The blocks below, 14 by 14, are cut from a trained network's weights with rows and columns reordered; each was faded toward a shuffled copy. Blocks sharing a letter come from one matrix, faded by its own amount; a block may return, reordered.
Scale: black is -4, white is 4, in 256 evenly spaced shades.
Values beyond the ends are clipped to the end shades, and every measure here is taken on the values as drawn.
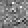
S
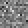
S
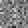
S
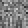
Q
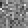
S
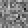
S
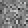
S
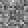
Q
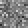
S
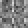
Q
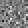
S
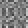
Q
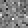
S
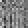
Q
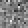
S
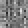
Q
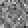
S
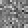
S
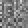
Q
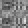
Q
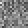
Q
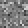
S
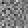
Q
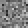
S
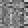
Q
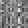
Q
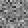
S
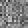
Q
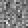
S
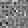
S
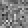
S
